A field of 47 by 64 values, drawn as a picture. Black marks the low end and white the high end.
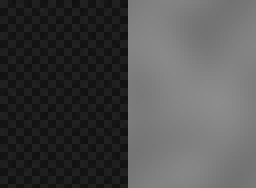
The table splits into one row of 2 panels. Panel 1,1: very low, checkered, faint in contrast. Panel 1,2: middling, smooth, faint in contrast.
